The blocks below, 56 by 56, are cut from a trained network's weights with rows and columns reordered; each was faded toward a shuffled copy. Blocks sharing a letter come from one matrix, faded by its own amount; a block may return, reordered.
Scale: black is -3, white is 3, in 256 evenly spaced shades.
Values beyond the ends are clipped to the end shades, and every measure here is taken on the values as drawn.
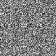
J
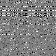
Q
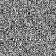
J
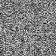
J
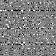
Q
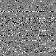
Q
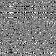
Q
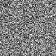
J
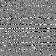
Q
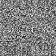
J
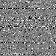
Q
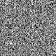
J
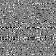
Q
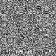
J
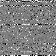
Q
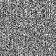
J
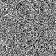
J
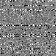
Q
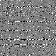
Q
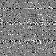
Q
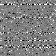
Q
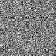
J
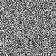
J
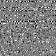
Q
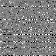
Q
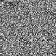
J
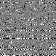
Q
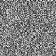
J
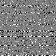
Q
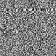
J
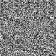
J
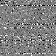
Q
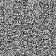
J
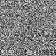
J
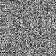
J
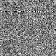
J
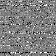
Q
